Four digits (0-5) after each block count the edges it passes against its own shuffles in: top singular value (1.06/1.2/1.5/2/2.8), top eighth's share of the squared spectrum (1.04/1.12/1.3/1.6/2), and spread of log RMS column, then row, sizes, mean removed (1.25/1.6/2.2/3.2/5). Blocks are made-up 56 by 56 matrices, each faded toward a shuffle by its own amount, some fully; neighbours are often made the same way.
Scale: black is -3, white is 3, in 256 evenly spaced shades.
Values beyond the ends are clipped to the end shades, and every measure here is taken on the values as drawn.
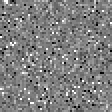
0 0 0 0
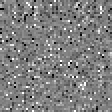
2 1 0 0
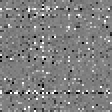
3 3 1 2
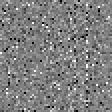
2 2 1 0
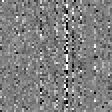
3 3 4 0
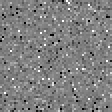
0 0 0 0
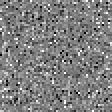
0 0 0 0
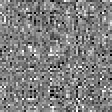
4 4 2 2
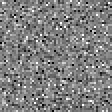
0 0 0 0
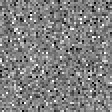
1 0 0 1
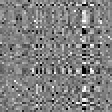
5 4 3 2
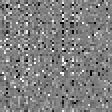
4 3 2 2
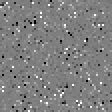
0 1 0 0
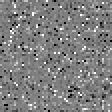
1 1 0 0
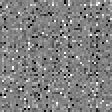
3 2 1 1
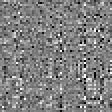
4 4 3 2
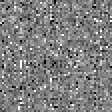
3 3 2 1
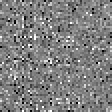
3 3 2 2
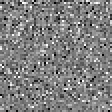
1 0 0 2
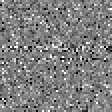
1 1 0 2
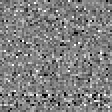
2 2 0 2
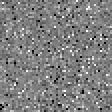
0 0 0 0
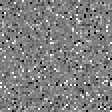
1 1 0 0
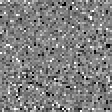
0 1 0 1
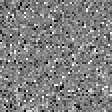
1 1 0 1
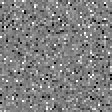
0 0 0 0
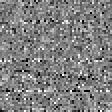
1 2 0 3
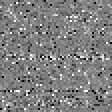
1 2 0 2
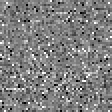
0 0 0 1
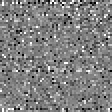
2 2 0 2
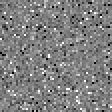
1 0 0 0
